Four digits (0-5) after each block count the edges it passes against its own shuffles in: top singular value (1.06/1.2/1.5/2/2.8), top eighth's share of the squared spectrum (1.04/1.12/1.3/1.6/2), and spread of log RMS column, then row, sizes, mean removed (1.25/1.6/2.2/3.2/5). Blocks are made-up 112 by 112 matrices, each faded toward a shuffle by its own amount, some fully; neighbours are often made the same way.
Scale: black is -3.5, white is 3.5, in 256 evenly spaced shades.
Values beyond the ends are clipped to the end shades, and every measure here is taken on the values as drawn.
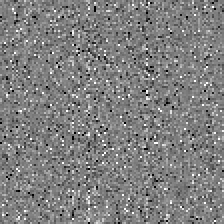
1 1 2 0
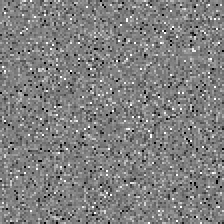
0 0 1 0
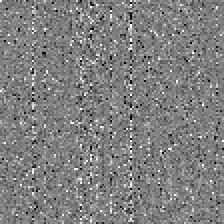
2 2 3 0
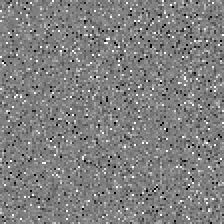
0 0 0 0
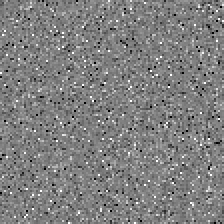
0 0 0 0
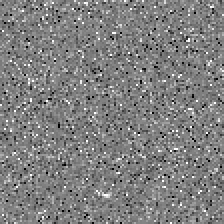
0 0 0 0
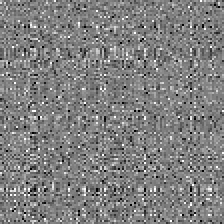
5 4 3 3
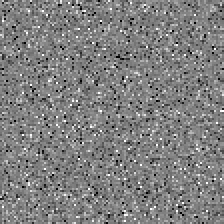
2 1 0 0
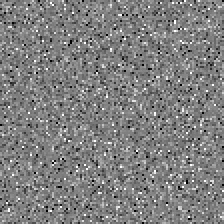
2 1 0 0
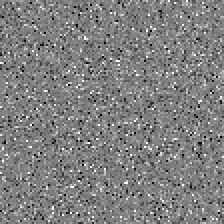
0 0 0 0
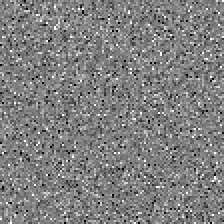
2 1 0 0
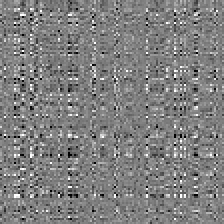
5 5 4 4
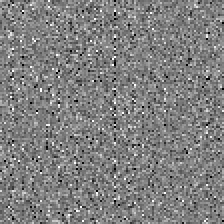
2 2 3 0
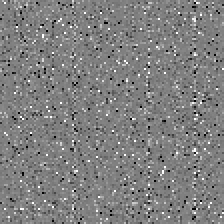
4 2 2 0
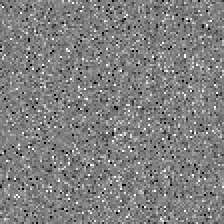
2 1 0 0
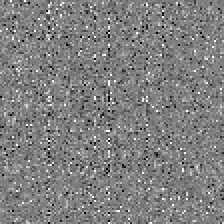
4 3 2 1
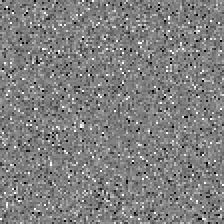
0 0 0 0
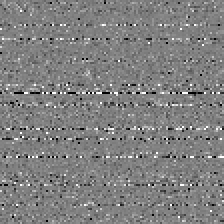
4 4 0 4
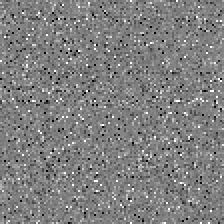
1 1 0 1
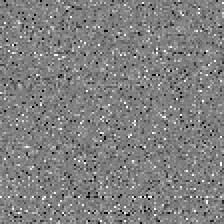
2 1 0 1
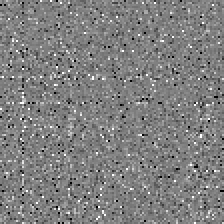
2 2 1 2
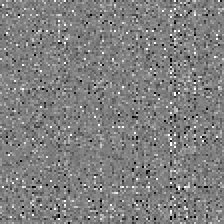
2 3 3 2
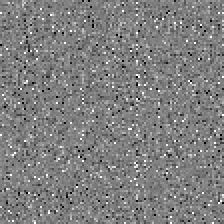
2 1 1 1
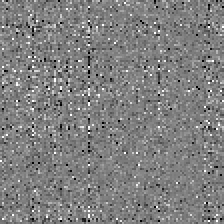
2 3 3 3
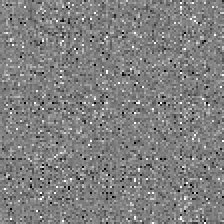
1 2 2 2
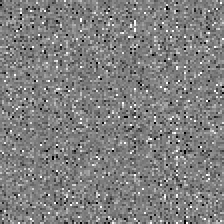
1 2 2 2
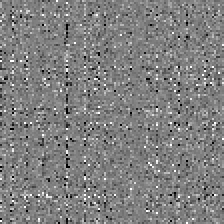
2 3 3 3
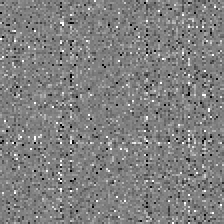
2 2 2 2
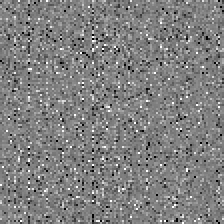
2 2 3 1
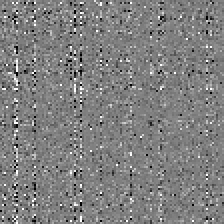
2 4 4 3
